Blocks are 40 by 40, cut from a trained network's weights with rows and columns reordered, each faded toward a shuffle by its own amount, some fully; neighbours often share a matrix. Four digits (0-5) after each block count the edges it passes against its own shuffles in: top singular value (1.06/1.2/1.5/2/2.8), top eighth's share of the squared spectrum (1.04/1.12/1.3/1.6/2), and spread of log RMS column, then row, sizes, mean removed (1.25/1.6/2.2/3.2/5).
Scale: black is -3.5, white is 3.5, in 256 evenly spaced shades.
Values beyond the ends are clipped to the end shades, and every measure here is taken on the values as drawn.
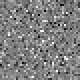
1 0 0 0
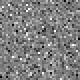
0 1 0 0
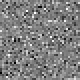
0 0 0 0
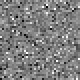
0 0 0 0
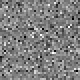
2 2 0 1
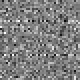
3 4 0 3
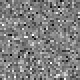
1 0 0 1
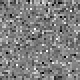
2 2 0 1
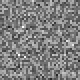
0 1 0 0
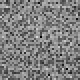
1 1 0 0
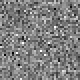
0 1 0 0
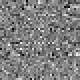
3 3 0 2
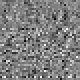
3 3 0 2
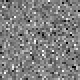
0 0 0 0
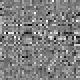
3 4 0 3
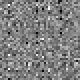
3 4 2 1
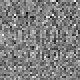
3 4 1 2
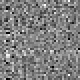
3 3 2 0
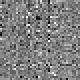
3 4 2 1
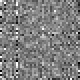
3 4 2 1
